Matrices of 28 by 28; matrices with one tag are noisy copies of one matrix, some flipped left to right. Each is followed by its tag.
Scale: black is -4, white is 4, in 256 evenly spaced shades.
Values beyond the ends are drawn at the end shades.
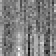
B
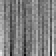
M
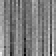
M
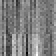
B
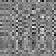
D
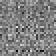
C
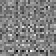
C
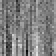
B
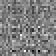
C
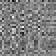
D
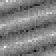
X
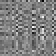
D
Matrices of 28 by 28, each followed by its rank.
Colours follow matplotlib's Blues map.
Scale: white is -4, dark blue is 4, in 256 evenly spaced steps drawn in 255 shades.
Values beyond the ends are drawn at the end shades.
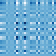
one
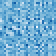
five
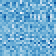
five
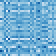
three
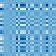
one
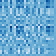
three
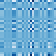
one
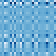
one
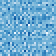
five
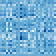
three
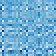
three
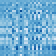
three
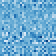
five
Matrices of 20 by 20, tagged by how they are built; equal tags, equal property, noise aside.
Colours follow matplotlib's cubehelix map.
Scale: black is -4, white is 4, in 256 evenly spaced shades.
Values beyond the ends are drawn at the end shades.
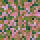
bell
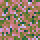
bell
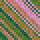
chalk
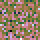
bell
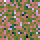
bell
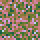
bell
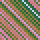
chalk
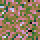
bell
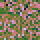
bell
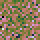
bell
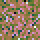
bell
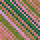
chalk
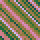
chalk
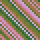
chalk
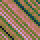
chalk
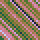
chalk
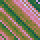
chalk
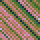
chalk
